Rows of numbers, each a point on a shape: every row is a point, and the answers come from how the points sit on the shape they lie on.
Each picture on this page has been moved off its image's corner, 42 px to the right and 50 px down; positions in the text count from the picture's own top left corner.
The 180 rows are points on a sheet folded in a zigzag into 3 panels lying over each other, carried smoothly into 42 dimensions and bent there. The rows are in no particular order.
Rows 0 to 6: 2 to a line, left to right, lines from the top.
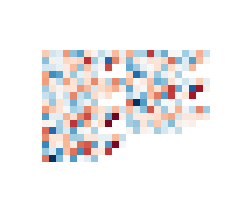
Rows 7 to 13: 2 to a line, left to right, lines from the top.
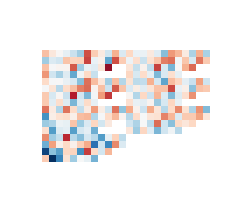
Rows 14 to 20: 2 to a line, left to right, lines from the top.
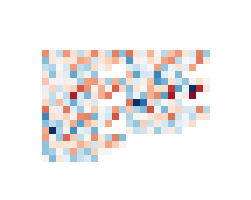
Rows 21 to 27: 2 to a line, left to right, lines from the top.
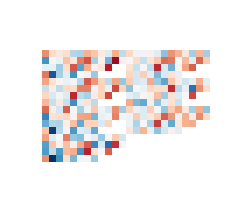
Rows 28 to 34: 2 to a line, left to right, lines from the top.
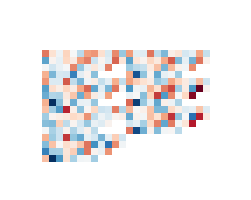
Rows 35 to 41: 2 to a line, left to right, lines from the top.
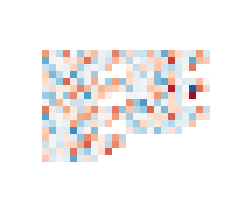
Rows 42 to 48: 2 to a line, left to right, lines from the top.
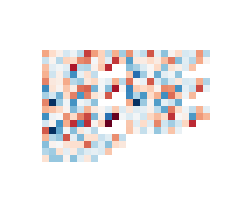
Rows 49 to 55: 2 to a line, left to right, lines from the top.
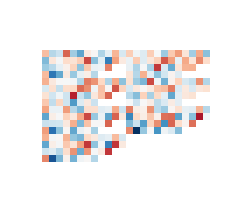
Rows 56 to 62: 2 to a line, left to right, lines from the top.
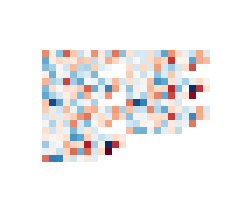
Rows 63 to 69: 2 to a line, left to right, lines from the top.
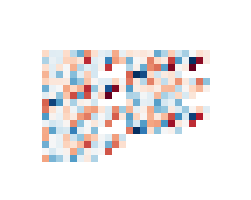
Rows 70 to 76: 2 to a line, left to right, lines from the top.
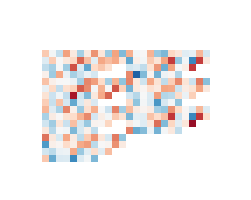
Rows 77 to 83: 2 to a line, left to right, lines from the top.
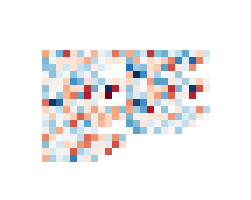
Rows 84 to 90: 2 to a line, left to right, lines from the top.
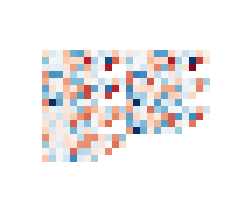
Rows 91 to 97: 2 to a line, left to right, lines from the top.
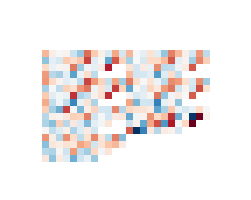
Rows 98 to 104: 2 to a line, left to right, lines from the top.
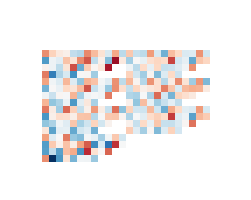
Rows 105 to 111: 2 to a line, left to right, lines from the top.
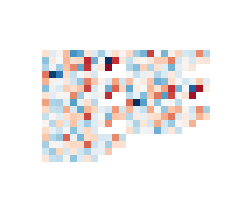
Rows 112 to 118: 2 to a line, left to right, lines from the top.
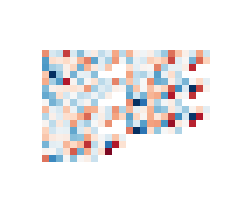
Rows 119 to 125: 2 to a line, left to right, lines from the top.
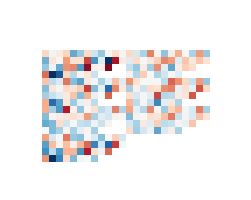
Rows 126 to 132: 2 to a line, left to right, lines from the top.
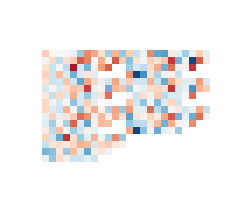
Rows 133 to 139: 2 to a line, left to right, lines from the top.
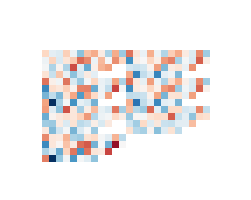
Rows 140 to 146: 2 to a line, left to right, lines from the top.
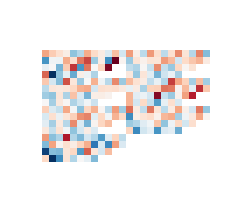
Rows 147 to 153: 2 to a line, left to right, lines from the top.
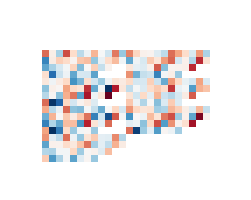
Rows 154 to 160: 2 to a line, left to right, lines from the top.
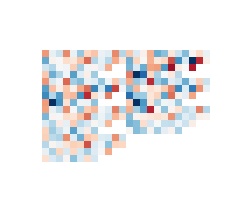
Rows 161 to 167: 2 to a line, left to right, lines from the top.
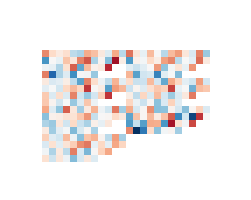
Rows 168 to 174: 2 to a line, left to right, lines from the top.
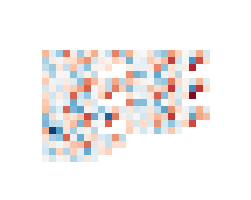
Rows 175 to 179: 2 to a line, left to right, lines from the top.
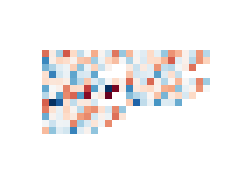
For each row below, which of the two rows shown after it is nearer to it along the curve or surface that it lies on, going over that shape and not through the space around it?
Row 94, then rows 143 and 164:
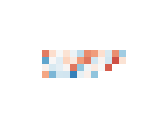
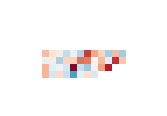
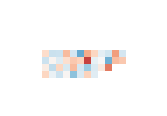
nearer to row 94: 143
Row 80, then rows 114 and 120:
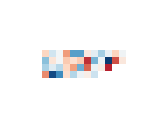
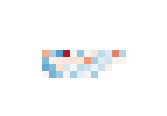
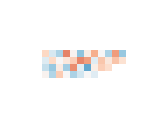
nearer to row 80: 114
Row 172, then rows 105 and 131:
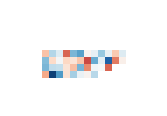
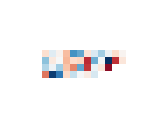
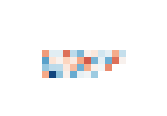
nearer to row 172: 105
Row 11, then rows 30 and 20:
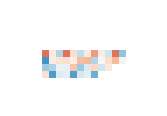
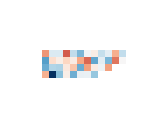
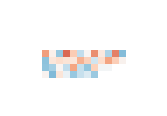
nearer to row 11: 20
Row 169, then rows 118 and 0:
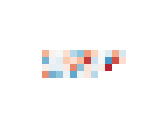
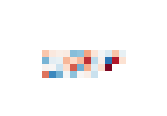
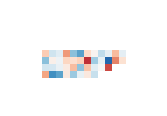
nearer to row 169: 118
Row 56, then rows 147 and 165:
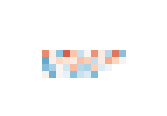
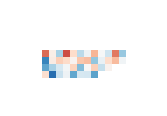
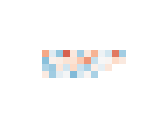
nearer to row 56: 147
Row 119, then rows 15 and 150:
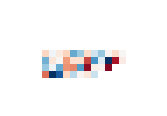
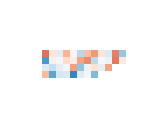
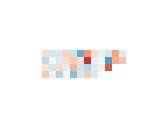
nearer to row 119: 150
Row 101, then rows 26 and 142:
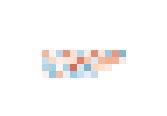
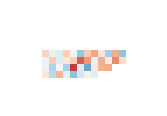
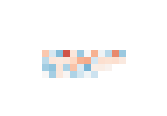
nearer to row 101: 26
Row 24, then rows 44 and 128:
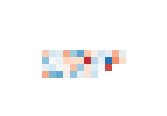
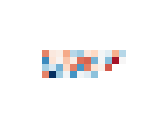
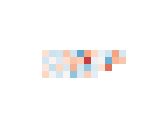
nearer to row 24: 128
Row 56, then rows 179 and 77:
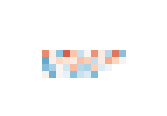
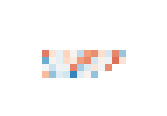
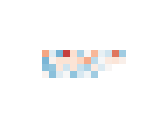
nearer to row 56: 179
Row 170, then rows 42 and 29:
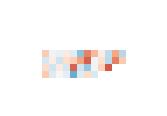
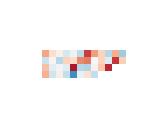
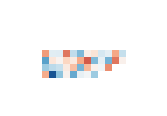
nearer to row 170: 42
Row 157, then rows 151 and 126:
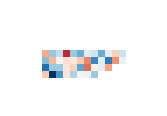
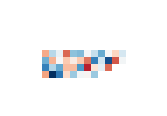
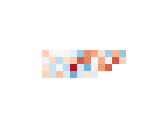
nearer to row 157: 151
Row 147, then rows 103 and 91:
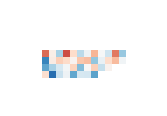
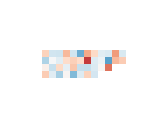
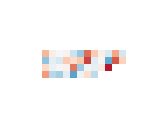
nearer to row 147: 91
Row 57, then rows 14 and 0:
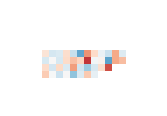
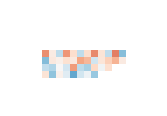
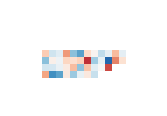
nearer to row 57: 0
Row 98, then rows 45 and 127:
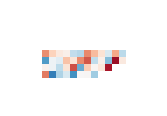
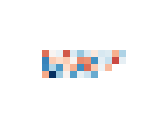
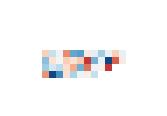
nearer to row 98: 45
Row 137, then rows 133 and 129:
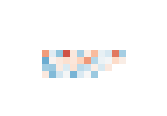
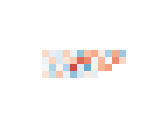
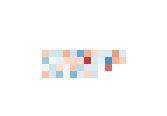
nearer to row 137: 133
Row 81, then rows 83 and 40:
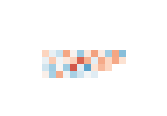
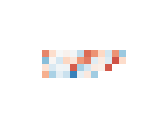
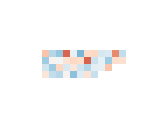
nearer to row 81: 83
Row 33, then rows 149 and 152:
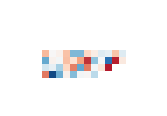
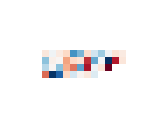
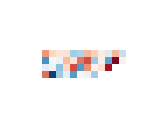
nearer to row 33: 149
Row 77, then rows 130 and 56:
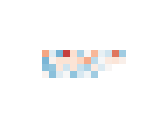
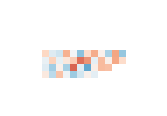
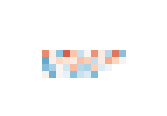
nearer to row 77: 130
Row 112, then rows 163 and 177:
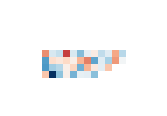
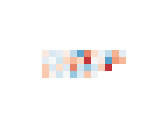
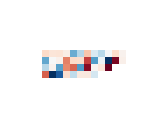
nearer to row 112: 177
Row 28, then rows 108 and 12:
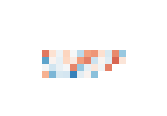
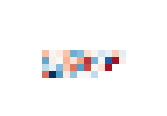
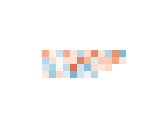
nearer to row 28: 12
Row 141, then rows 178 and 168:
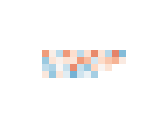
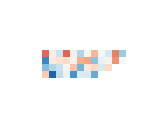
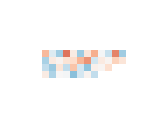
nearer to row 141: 178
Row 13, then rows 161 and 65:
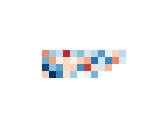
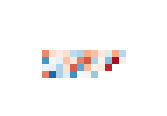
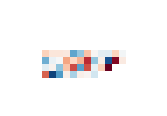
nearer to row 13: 65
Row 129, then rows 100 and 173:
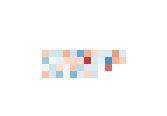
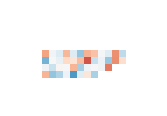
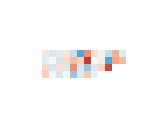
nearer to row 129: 173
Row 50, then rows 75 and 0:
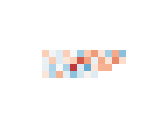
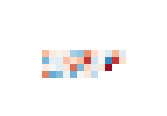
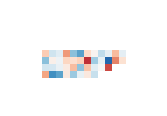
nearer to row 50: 75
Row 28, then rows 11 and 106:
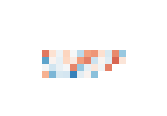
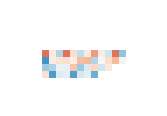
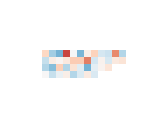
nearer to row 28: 11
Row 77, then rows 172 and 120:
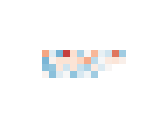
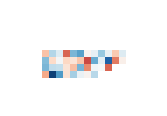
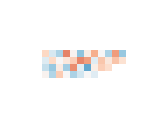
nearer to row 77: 120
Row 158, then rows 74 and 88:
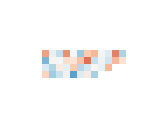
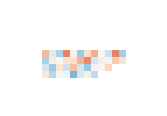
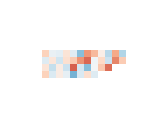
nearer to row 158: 74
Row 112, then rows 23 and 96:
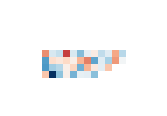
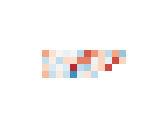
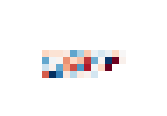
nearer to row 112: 96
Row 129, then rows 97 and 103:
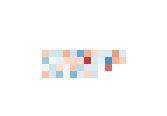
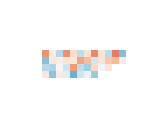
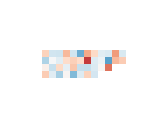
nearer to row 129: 103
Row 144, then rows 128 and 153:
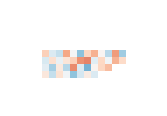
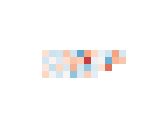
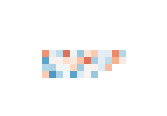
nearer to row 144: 153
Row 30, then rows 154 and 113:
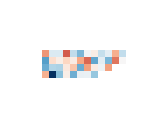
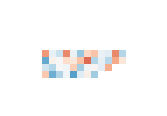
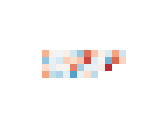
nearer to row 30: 154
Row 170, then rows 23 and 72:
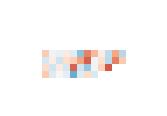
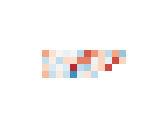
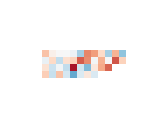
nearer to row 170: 72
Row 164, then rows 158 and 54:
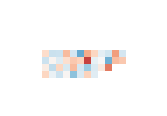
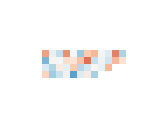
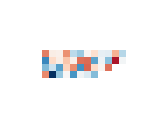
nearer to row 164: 158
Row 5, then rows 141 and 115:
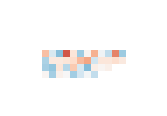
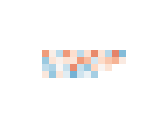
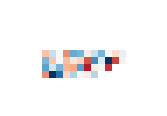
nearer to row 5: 141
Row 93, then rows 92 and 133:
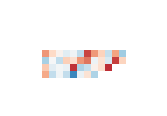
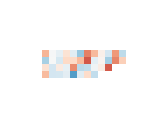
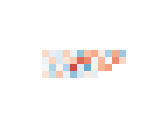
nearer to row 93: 133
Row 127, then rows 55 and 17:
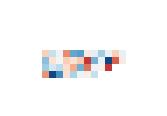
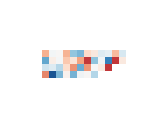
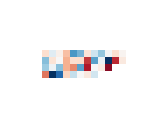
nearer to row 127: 17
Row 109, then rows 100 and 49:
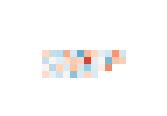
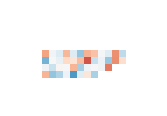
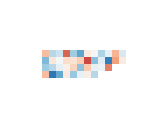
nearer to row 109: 49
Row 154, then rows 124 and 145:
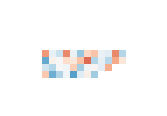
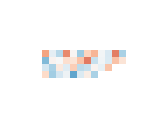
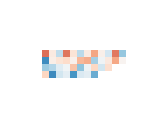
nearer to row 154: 124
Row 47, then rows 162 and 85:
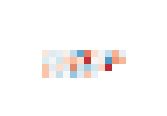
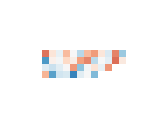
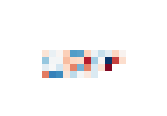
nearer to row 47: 85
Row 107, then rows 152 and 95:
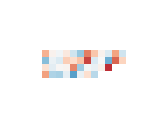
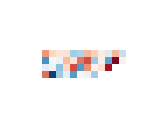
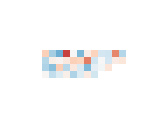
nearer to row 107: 152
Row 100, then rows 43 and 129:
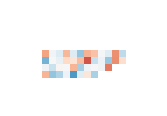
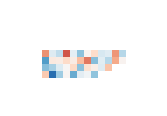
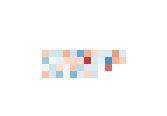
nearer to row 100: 43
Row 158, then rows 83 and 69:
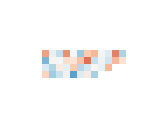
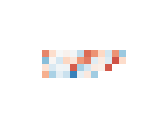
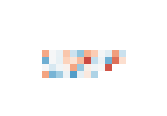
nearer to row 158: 69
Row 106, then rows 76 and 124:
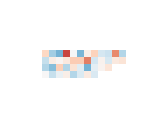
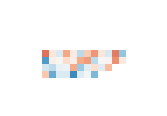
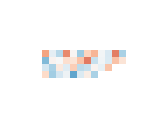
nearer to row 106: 124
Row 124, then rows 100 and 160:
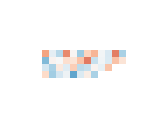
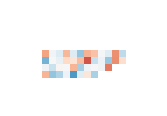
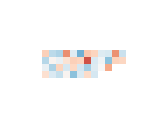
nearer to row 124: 100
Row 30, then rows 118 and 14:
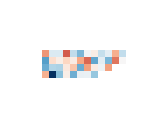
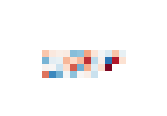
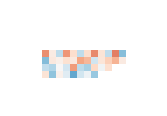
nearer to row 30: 118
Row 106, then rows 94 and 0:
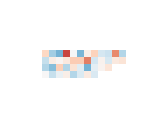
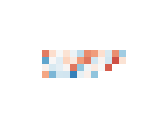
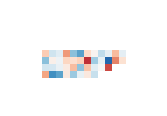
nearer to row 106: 0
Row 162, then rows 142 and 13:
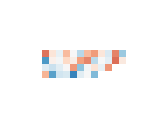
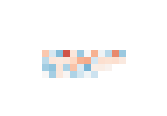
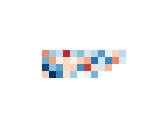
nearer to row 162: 142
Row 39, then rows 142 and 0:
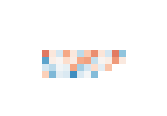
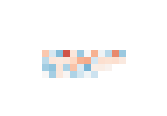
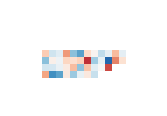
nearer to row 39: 142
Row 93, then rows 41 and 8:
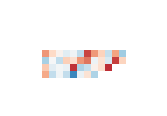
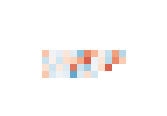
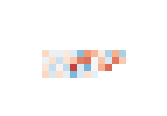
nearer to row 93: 8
